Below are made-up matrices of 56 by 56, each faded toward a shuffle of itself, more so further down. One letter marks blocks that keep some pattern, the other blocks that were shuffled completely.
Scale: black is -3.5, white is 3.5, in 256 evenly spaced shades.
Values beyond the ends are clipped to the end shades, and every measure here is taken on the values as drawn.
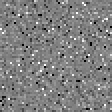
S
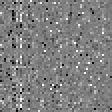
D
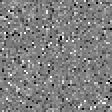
S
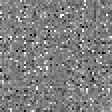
D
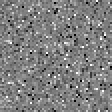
S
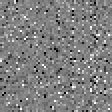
D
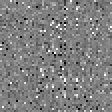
D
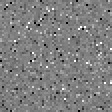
S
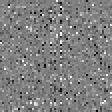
D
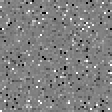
S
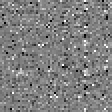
D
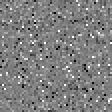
S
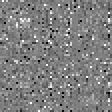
D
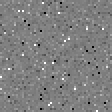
S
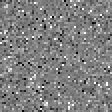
S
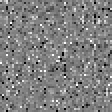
D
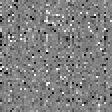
D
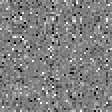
D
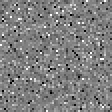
S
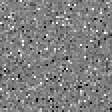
S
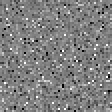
S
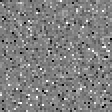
S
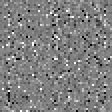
D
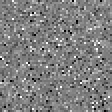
S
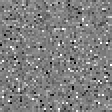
S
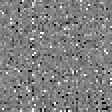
D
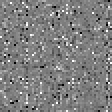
D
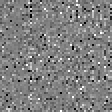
D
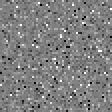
S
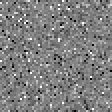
S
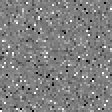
S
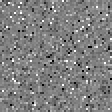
S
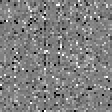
D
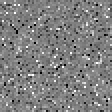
S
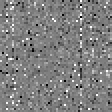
D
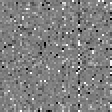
D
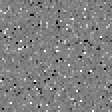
S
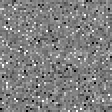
S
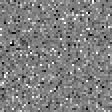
S
